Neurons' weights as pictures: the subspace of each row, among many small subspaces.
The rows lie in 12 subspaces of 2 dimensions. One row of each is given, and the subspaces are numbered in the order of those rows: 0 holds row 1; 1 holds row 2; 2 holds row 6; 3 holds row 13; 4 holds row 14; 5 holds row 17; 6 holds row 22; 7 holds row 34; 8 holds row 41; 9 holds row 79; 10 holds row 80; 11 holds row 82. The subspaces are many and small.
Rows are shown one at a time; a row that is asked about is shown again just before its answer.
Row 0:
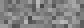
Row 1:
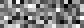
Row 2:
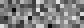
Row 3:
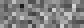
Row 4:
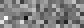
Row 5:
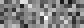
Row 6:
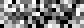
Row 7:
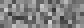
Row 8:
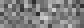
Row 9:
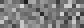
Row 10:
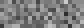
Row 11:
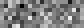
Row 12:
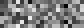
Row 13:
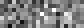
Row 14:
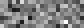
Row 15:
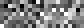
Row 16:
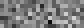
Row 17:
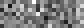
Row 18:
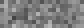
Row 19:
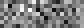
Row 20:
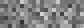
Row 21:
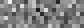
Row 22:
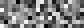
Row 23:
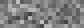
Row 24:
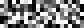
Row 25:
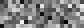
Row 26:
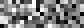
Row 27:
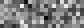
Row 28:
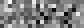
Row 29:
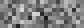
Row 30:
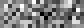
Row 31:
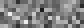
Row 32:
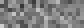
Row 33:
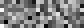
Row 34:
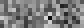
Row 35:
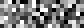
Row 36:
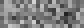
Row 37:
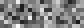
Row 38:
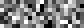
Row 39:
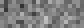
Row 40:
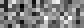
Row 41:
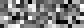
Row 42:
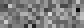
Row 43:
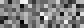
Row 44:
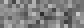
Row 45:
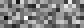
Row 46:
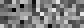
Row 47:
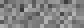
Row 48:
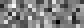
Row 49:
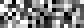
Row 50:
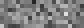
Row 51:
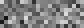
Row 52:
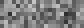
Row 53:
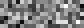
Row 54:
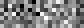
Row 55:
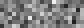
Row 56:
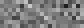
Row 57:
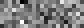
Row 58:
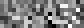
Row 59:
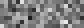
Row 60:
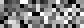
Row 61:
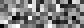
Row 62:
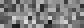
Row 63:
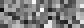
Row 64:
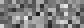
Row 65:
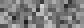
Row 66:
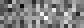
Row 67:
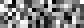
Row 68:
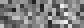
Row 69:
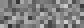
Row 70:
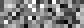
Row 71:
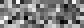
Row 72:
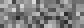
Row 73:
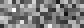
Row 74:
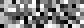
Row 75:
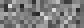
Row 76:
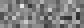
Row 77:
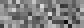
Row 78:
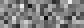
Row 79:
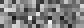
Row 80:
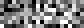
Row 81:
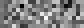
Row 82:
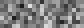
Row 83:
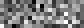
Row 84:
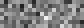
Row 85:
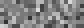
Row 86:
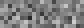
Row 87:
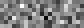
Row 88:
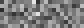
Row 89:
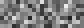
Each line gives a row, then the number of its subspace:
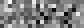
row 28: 10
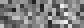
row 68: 7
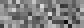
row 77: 7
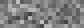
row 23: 0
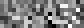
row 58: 7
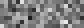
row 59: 4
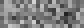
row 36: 3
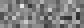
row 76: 11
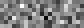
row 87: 11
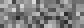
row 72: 2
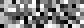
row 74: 2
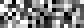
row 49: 3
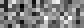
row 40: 9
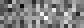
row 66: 10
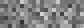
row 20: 1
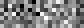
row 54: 5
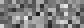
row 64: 2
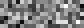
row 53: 8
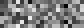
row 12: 4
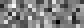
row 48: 3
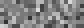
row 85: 6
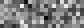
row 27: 4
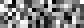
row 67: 3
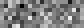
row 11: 9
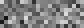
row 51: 0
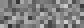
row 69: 8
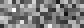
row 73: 1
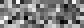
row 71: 0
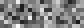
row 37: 5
